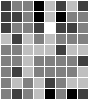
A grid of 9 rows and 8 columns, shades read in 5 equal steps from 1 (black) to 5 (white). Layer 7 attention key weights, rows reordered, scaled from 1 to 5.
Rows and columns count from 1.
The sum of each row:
21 19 22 26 28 24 25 27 19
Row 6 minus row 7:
0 1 0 0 0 0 0 -2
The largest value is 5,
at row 3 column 5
